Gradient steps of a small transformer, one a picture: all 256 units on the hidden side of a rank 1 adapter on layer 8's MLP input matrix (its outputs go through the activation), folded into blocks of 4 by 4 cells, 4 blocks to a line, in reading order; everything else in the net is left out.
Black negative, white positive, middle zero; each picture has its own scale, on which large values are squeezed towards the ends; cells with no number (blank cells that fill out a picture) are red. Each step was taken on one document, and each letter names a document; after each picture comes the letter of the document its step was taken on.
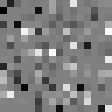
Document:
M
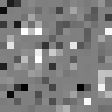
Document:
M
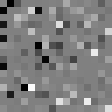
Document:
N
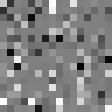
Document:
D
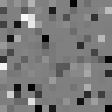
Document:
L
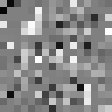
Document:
M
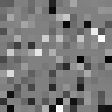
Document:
D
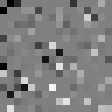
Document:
N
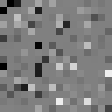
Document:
N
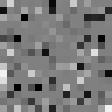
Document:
L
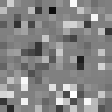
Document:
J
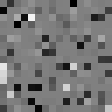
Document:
L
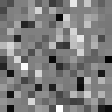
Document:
D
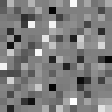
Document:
D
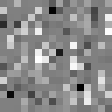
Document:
M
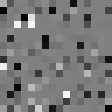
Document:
L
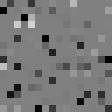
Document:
L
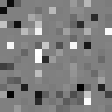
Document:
M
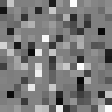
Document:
D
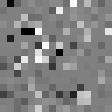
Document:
M
